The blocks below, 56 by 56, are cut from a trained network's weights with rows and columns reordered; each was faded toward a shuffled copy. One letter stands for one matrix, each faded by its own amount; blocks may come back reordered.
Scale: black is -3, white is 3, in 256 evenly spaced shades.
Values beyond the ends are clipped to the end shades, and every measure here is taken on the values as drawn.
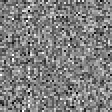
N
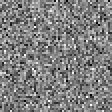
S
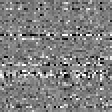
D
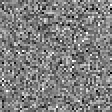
N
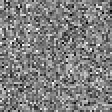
S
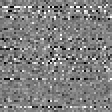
D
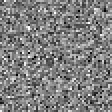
S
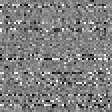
D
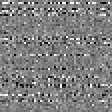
D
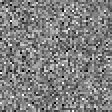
N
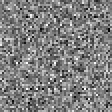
N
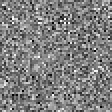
N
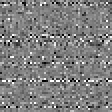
D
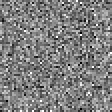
N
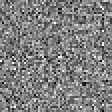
N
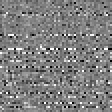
D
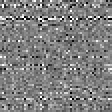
D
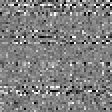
D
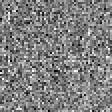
S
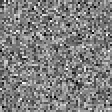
S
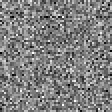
S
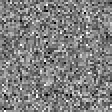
N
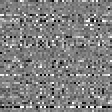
D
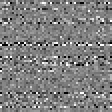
D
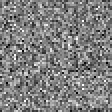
N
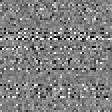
D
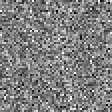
N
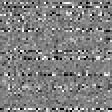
D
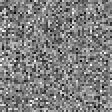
S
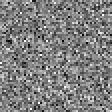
S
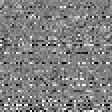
D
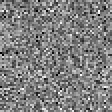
N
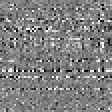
D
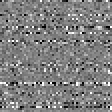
D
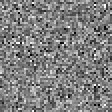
N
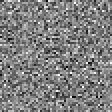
N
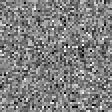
N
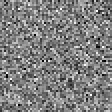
N
